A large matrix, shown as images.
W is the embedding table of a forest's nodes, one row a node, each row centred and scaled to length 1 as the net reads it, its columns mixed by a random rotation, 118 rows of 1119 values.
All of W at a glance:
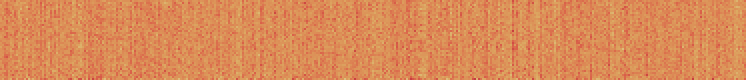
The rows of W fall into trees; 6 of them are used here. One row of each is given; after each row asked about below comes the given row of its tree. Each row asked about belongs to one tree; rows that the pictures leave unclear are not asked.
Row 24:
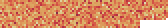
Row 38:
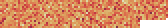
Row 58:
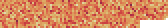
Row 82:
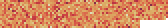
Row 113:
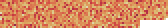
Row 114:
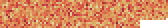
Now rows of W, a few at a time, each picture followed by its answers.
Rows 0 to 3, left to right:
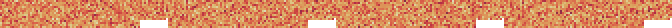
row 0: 58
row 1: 38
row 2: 24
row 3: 38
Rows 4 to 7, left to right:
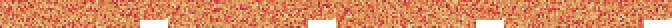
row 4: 113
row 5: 113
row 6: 58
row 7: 113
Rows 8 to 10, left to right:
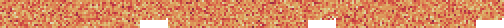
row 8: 114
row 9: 24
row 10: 38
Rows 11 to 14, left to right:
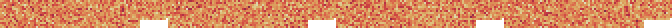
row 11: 114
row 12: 113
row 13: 113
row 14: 114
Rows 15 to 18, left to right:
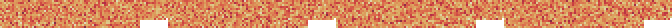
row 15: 24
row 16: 82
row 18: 58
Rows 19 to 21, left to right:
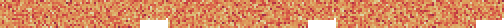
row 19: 82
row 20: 58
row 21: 58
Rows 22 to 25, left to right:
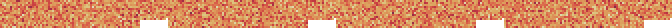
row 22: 113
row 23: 24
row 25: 58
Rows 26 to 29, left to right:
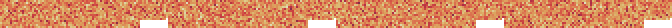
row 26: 58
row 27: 114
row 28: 24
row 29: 114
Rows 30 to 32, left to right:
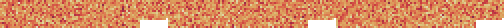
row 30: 114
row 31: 113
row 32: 58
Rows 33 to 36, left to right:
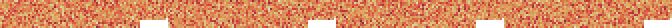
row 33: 58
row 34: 58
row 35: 114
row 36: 58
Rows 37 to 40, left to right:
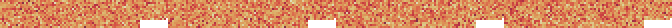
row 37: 24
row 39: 114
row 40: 114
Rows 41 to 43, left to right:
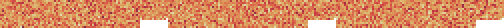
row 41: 24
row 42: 58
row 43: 113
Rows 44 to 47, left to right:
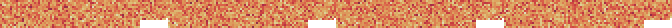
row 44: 113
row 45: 24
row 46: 24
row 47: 58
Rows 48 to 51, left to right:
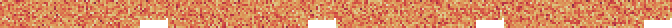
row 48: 82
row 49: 82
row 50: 58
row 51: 58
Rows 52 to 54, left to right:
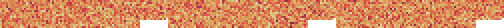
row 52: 58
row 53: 113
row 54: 82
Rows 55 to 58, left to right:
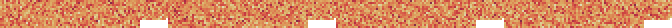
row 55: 38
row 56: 114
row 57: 82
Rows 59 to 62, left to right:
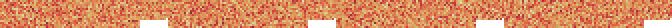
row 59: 114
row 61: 38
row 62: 38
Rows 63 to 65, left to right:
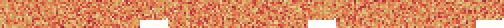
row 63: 24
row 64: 24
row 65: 38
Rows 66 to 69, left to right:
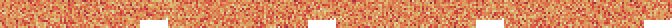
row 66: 58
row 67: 24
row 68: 82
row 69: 24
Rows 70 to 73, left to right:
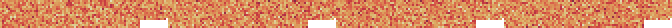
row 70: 58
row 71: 24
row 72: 24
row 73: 24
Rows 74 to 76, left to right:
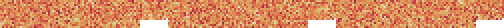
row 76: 38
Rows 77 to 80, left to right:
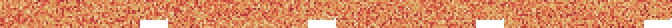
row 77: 38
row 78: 114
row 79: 24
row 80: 82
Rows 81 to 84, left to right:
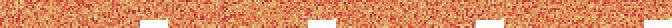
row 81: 38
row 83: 113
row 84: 113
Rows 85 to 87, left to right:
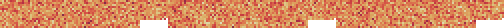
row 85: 24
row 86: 114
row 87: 24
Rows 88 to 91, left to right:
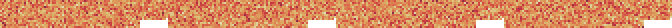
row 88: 58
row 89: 114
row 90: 24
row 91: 58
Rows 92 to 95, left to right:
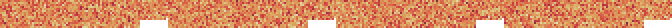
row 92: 114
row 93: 58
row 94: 24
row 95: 114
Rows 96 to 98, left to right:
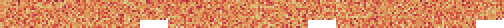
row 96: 38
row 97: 113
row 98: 24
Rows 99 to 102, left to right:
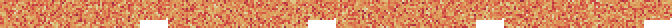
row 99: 114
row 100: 38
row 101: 82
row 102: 113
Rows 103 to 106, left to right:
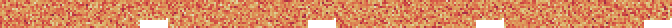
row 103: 114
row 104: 113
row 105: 58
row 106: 58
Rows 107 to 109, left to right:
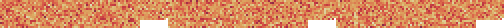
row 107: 114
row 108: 24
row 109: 24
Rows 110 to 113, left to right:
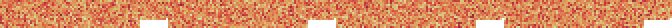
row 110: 114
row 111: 114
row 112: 113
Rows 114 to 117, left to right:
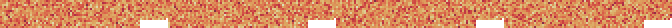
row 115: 58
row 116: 38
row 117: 38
